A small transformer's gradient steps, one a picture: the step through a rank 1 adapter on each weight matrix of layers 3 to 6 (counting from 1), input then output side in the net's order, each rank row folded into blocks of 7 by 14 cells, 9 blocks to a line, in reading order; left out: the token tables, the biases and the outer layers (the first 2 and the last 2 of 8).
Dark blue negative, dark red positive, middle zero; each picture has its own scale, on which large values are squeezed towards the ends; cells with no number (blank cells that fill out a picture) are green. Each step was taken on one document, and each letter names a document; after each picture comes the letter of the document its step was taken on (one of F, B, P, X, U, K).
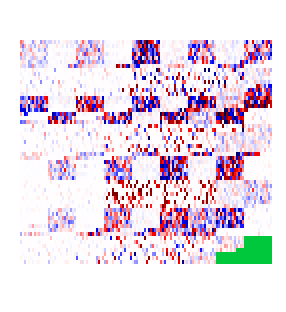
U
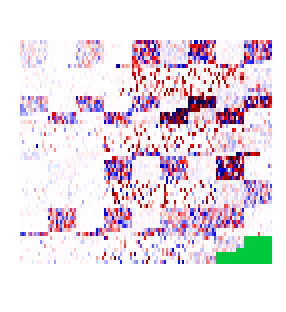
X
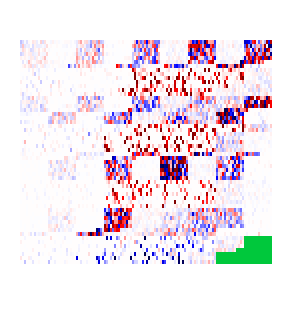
U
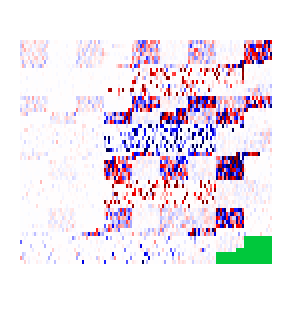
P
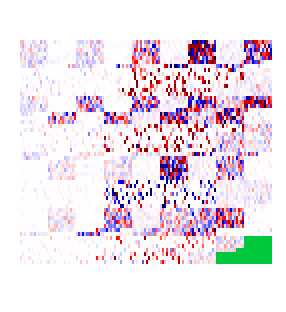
U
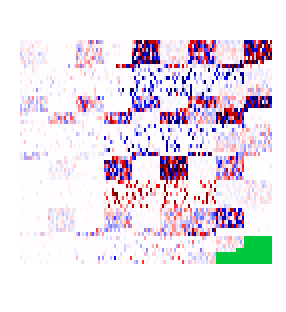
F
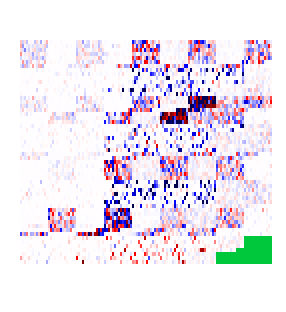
P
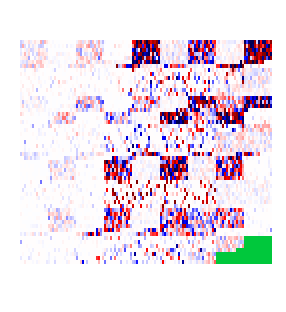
F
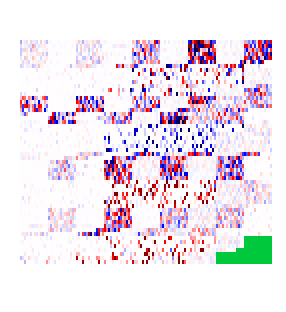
P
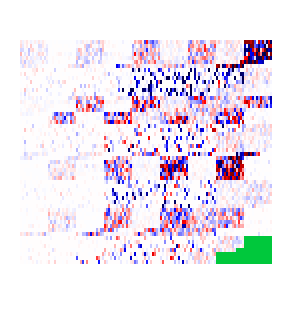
F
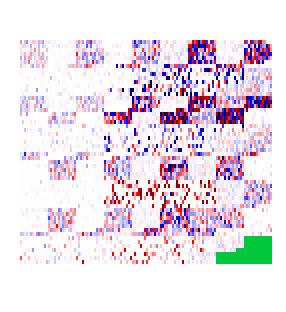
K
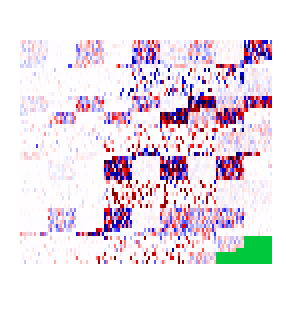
X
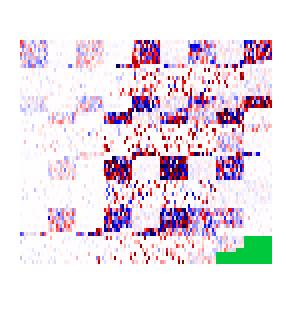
U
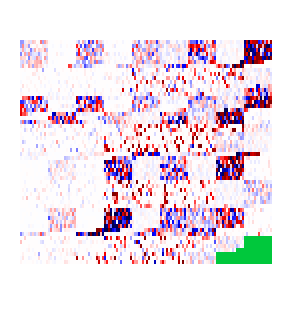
X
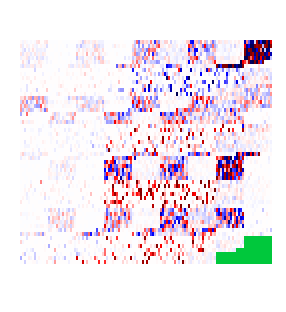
K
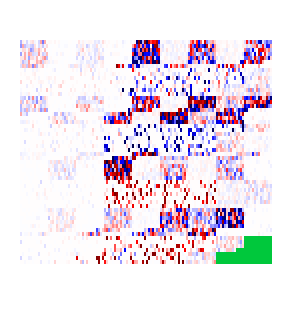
F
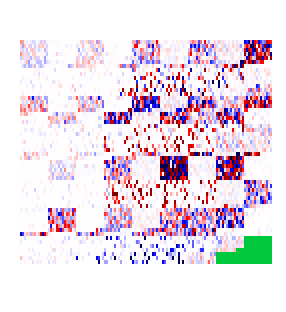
U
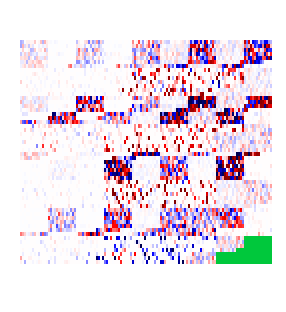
X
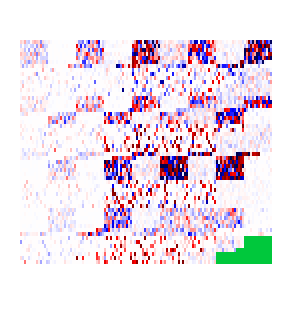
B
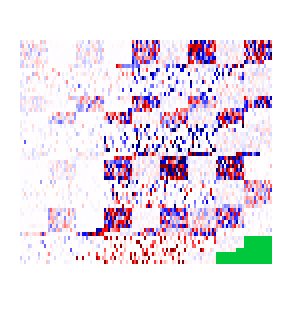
B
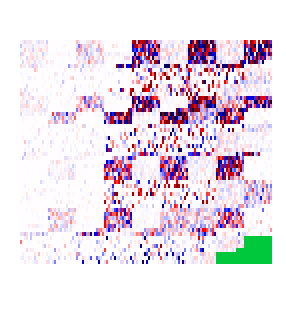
K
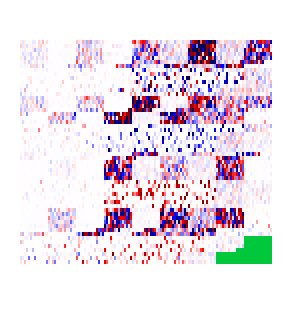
K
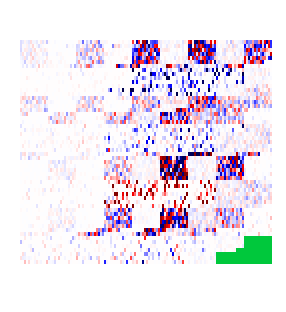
P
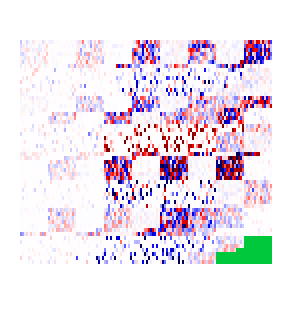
U
